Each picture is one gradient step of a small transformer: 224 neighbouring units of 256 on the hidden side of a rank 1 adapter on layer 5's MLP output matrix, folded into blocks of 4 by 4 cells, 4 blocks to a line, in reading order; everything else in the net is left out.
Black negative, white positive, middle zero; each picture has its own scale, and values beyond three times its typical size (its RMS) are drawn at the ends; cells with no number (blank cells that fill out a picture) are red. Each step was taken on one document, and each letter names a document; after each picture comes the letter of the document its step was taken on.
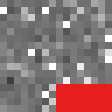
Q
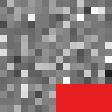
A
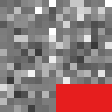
A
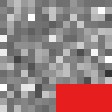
A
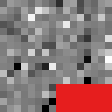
Q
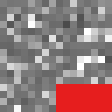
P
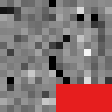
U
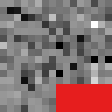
U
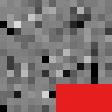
P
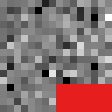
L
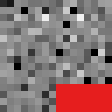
Q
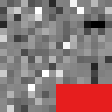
U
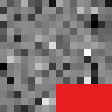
U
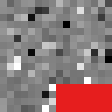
Q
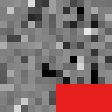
L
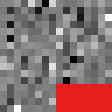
L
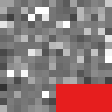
Q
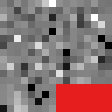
U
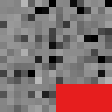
P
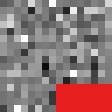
A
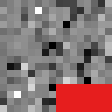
Q
